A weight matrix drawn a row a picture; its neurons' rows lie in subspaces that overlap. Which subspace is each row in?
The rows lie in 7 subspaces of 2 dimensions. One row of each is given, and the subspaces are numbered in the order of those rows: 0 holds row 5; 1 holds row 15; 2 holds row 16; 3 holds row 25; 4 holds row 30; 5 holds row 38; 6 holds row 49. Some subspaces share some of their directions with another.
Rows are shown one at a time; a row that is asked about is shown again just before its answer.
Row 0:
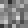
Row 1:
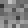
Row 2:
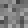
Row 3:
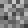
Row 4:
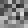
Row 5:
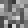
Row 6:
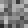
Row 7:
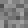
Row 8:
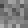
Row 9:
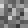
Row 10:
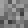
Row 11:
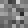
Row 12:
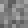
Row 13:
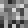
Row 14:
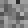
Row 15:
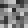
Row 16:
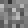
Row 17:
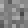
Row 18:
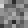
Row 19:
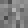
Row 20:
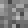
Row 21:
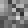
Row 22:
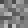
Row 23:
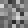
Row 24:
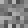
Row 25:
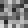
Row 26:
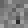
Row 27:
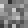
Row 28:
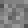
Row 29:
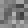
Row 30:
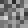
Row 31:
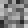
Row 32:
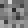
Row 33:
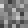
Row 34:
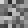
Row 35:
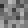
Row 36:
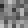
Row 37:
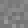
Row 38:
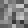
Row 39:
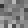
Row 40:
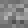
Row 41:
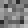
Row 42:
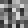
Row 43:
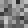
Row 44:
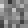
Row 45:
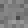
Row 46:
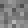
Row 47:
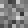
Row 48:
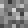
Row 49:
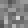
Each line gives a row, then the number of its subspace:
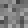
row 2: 1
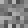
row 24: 0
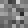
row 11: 3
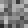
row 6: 3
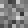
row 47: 3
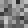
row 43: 3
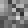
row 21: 4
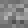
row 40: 5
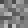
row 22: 0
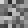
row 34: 0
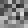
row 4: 4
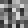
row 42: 2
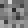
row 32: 2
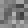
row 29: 5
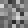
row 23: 3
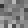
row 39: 0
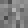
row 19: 2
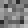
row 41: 1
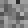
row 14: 3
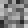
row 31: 1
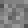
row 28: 6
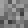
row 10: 4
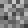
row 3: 4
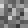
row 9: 6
